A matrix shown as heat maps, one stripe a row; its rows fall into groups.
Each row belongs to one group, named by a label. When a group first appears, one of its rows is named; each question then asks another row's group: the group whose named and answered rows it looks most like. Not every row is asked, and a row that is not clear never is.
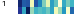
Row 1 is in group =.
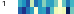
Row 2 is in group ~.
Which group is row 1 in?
=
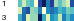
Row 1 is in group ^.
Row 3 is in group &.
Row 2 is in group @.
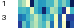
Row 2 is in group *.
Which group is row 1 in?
^
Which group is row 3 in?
~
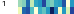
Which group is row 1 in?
*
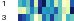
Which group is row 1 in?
^
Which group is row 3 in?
~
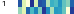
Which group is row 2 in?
*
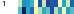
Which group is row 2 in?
~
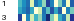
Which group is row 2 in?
~
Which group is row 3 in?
*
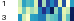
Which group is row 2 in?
^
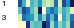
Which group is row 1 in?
&
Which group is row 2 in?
@
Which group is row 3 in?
@
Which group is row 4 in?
*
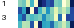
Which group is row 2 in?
=
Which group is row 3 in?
~
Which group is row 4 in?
^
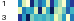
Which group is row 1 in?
^
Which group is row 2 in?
@
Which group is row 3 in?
=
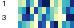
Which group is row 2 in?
=
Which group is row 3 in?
~
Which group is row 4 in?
&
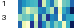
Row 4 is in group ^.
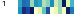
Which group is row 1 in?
=
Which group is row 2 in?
~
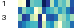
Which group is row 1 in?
*
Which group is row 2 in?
~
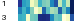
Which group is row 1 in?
&
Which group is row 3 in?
^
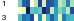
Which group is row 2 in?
*
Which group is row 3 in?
@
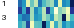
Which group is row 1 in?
&
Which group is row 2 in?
=
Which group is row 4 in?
*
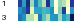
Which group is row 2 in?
=
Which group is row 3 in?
&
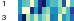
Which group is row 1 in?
*
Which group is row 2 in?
^
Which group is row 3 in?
&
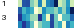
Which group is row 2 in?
~
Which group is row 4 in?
~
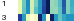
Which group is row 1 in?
*
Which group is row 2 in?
*
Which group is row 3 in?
&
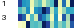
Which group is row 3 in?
&
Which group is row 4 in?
*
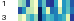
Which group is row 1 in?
@
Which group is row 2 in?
&
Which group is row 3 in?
^
